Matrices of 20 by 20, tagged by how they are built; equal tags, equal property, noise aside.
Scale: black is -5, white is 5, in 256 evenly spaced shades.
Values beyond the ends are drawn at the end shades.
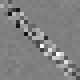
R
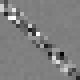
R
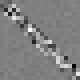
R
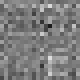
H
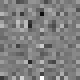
H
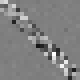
R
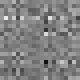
H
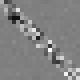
R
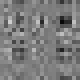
H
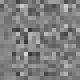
H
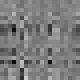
H
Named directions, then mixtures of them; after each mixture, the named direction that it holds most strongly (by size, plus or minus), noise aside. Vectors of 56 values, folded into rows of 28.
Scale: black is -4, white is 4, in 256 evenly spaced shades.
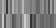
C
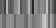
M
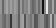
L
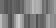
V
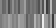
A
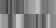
V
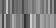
C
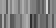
C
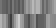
V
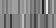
L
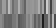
A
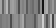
L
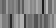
L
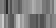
V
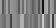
L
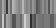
C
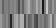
L
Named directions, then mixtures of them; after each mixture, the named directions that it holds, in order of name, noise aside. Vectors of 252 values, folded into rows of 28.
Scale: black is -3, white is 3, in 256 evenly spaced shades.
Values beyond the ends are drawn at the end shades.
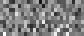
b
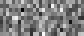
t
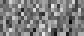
b, t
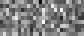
b, t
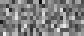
b, t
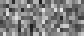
b, t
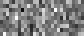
b, t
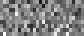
b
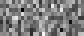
t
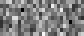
t
